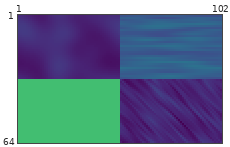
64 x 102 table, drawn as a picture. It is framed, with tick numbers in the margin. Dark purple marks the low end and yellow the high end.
It is made of 2 by 2 panels. Panel 1,1: very low, smooth, faint in contrast. Panel 1,2: low, streaked across, faint in contrast. Panel 2,1: high, flat. Panel 2,2: very low, slanting down to the right, faint in contrast.
